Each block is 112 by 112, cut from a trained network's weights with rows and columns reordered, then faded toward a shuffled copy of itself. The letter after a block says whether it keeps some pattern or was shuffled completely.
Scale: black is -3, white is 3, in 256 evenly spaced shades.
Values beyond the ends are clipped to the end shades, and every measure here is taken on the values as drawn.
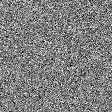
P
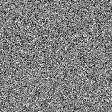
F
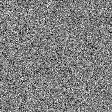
P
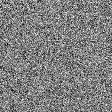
F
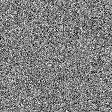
F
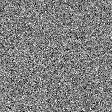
F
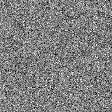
F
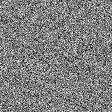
F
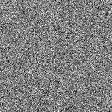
F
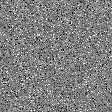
P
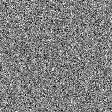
F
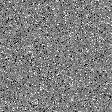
P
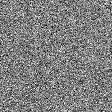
F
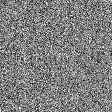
F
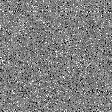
F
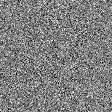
F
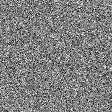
F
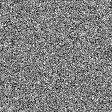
P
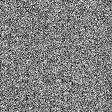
F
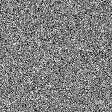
P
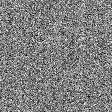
F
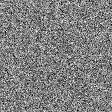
P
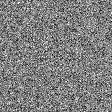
F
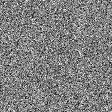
P
